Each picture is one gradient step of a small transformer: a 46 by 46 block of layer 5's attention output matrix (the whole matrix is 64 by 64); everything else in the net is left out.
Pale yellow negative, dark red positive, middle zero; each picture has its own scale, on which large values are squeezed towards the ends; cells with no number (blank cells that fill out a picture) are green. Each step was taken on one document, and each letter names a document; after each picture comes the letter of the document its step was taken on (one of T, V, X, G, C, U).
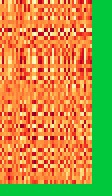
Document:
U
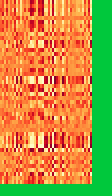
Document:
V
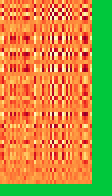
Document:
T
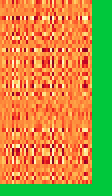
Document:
T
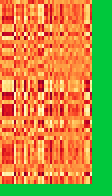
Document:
V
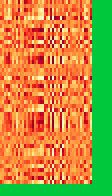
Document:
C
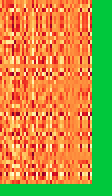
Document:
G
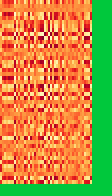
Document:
V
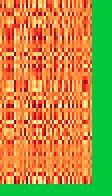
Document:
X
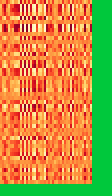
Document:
X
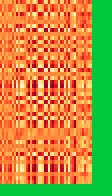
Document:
U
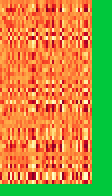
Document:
T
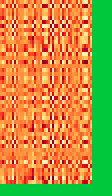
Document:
T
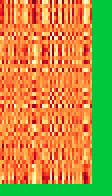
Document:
T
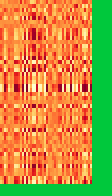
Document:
X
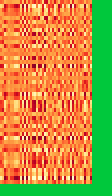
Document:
X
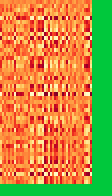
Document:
V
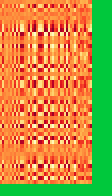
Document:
U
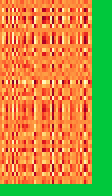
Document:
T
